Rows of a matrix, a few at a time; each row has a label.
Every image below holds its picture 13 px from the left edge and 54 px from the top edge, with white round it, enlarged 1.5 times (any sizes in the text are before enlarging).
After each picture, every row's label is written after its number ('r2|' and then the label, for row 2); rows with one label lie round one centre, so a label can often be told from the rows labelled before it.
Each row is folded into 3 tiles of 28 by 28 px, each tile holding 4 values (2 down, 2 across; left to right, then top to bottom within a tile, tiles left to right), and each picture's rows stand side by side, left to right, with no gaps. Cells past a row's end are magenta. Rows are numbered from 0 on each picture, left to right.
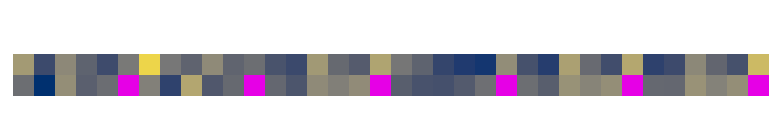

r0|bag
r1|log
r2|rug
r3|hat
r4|rug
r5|rug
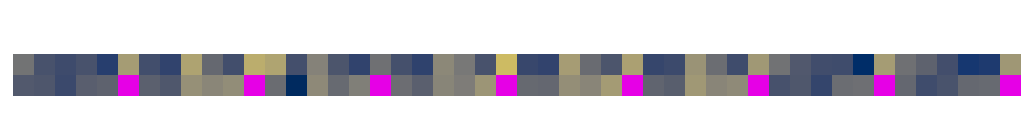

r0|hat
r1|rug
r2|bag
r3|rug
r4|rug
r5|rug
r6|hat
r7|hat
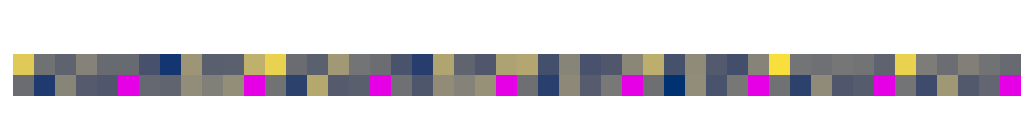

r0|log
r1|rug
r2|log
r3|rug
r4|bag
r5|bag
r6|log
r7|log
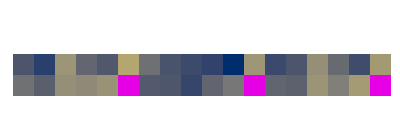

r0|rug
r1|hat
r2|rug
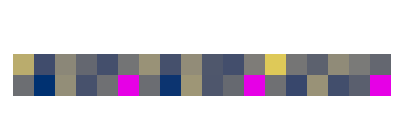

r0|bag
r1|bag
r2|log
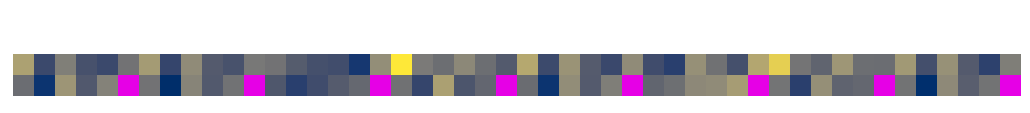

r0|bag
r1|bag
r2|hat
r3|log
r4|bag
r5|rug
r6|log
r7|bag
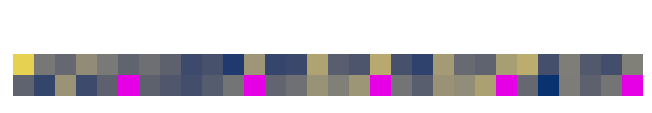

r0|log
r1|hat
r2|rug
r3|rug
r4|bag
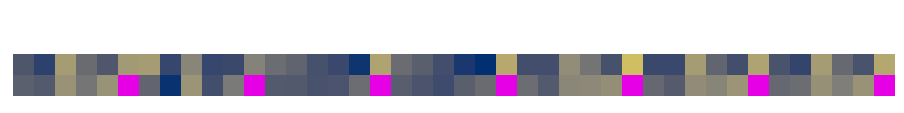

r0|rug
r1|bag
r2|hat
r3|hat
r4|rug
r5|rug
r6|rug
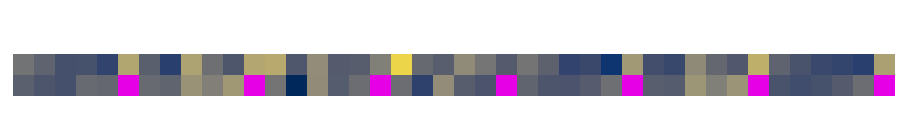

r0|hat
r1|rug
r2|bag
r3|log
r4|hat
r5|rug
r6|hat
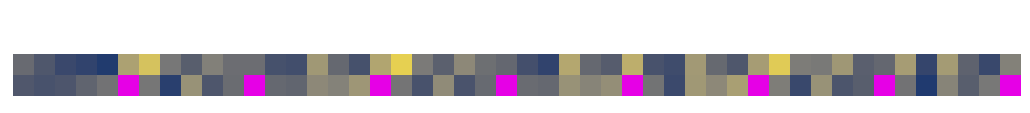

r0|hat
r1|log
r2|rug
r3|log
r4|rug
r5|rug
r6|log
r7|bag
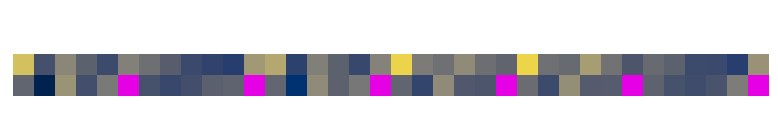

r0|bag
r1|hat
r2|bag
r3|log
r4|log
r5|hat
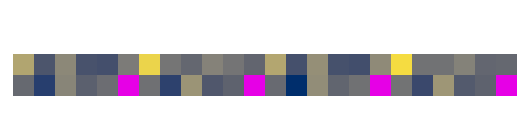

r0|bag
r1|log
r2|bag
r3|log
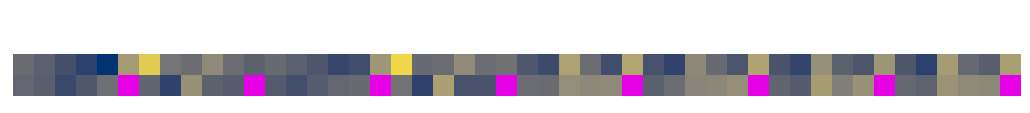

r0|hat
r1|log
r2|hat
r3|log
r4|rug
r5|rug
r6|rug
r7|rug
